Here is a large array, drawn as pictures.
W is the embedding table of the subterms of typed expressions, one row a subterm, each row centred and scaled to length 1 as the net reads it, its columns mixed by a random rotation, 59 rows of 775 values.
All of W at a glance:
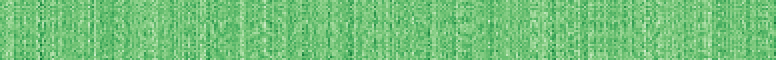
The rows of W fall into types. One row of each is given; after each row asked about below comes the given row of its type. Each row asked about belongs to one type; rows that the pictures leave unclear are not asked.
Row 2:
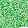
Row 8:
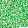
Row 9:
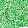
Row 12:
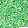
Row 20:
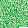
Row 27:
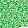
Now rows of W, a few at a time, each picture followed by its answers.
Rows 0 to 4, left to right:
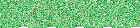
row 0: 27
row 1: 9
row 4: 12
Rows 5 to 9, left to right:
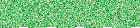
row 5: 8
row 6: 2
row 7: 27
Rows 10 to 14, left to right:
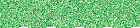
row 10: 27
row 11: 9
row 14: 12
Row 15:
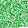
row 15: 2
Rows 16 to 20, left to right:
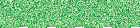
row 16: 2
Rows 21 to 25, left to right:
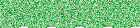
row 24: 9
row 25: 27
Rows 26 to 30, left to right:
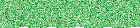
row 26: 9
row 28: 27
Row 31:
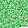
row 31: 27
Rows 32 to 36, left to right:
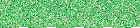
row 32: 8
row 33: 27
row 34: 2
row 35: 12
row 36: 12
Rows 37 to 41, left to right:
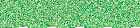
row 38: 9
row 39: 12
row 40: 27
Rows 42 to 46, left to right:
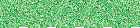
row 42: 20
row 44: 12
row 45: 12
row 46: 20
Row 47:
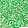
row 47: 12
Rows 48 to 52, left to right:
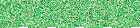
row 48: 2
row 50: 9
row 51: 9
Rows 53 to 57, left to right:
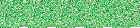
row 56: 8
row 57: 2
